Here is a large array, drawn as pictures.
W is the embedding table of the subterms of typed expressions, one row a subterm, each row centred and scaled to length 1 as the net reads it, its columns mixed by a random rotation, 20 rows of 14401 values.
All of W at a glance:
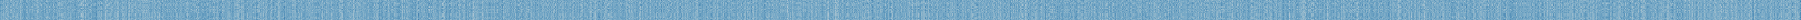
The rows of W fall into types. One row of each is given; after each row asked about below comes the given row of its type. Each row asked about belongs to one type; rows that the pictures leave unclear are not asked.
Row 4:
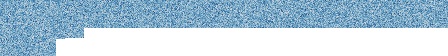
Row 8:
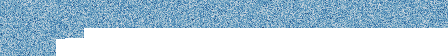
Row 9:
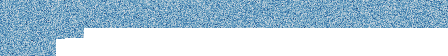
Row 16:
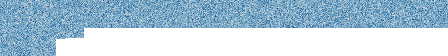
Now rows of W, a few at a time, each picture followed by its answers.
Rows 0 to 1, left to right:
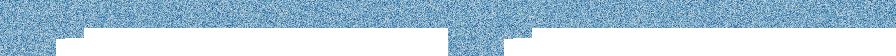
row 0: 4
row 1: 16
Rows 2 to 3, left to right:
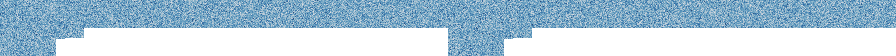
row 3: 8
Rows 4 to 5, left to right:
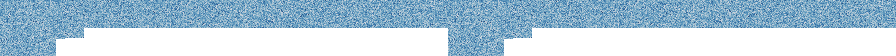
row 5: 4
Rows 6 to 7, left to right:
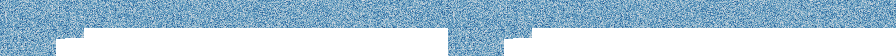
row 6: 9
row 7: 9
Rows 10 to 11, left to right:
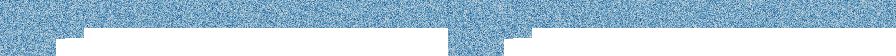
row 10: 4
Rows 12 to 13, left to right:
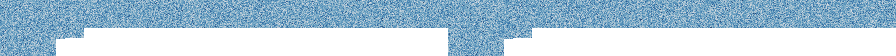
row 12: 16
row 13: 8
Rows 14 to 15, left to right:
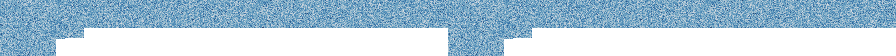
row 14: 8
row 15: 8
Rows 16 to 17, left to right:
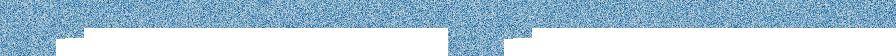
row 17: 16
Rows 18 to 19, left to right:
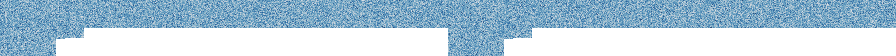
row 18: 9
